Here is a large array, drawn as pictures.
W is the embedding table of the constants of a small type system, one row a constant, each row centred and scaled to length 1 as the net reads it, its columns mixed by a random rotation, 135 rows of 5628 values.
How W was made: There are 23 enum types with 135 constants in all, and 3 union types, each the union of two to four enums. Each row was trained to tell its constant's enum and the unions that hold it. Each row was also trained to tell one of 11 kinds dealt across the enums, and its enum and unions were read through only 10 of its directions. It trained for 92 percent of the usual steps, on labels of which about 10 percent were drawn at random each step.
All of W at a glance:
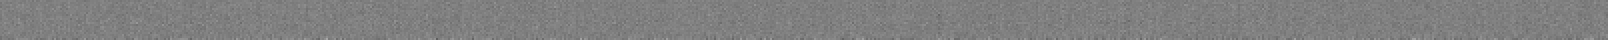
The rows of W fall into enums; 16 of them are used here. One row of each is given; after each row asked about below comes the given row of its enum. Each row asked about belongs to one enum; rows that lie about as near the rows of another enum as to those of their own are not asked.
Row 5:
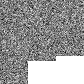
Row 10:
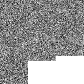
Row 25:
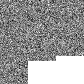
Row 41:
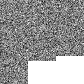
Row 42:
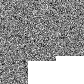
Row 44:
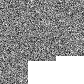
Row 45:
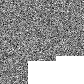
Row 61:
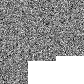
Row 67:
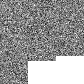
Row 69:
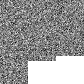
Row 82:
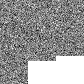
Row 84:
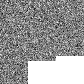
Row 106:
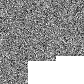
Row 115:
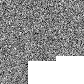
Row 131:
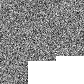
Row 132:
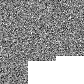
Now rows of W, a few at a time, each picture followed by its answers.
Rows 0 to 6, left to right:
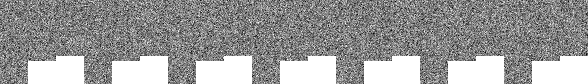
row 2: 41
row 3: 25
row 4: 115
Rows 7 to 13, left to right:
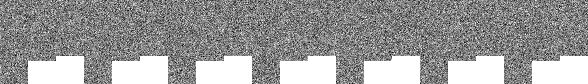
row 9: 82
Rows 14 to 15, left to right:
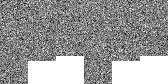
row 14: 132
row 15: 45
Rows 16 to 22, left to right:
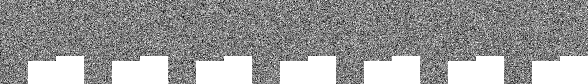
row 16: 41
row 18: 42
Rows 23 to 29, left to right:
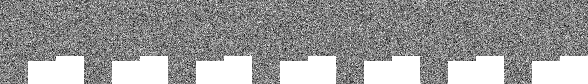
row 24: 84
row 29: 67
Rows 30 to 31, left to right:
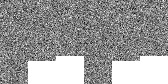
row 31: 82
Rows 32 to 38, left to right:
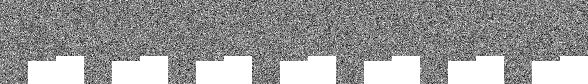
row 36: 84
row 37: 25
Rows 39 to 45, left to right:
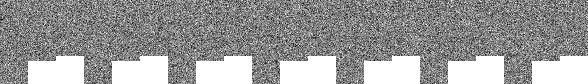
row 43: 44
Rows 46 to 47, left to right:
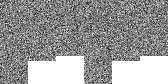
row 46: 84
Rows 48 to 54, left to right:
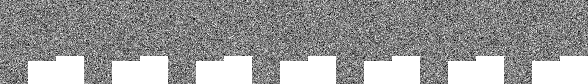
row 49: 115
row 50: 67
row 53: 42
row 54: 25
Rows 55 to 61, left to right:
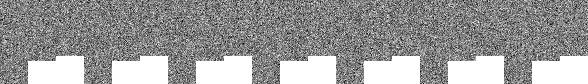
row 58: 115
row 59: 106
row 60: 10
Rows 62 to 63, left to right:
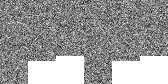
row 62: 67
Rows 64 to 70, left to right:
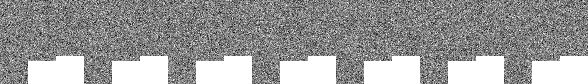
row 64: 115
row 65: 41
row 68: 45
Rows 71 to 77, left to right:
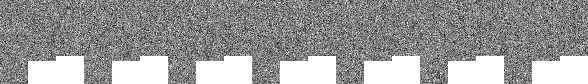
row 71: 131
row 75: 115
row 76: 131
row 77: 41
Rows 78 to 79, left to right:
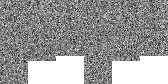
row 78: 42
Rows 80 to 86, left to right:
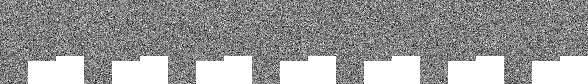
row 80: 45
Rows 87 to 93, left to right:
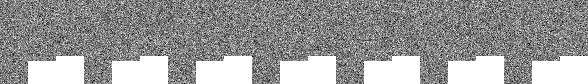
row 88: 106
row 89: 67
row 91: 45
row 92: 61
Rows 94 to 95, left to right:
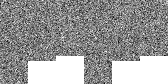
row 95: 42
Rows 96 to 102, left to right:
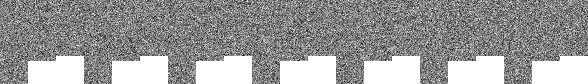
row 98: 67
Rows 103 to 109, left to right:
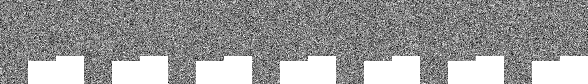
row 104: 5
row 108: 10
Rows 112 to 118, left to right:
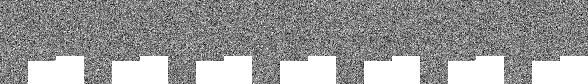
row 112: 131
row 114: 61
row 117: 10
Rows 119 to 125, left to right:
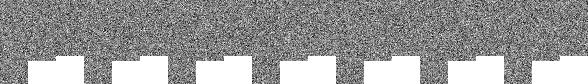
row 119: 41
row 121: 25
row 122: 10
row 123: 84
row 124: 44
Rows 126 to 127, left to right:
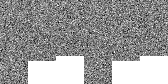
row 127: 25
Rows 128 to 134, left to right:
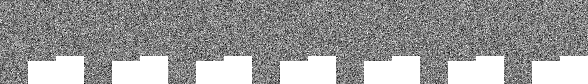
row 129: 84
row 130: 44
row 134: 42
